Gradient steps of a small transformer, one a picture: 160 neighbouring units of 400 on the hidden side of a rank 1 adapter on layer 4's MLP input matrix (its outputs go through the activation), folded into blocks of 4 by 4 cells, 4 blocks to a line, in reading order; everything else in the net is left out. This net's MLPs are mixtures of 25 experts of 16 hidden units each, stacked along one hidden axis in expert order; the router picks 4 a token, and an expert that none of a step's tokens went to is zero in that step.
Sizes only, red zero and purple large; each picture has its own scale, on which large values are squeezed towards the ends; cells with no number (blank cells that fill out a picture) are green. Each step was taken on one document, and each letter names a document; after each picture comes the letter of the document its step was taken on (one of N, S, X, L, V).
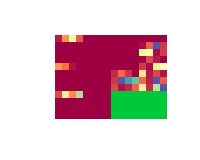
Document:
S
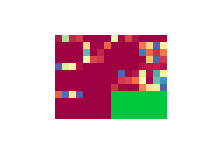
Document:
S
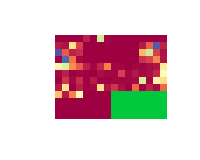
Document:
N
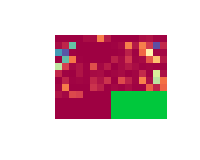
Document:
N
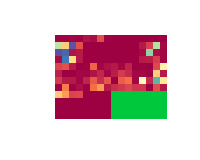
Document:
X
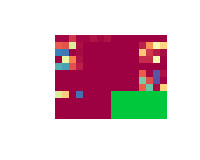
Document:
S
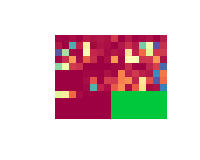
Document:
N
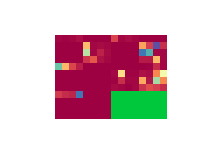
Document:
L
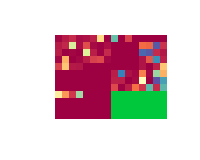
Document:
S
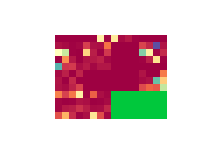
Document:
L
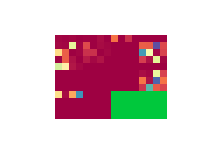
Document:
L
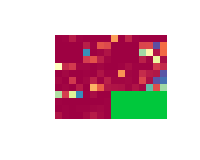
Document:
L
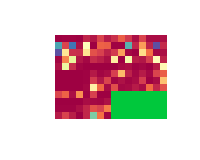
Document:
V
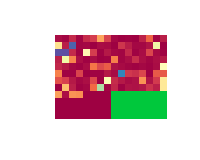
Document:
X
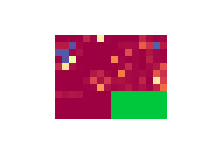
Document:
N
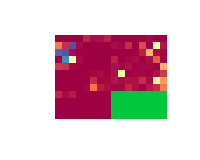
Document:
V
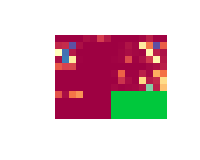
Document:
N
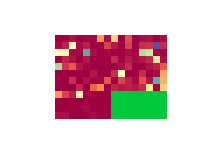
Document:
L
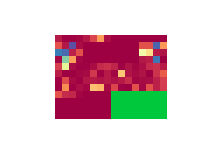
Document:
X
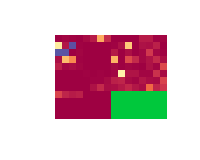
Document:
V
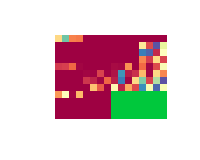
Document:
S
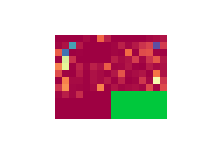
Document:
N
